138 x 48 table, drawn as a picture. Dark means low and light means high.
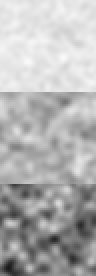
It is made of 3 by 1 panels. Panel 1,1: very high, blotchy, faint in contrast. Panel 2,1: high, blotchy. Panel 3,1: middling, blotchy, strong in contrast.
